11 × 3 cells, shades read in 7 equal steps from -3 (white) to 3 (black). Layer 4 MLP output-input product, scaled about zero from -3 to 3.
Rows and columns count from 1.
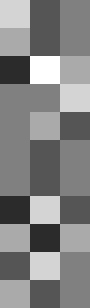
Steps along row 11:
up down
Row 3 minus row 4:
2 -3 1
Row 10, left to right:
1 -2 0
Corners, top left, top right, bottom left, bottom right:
-2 0 -1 0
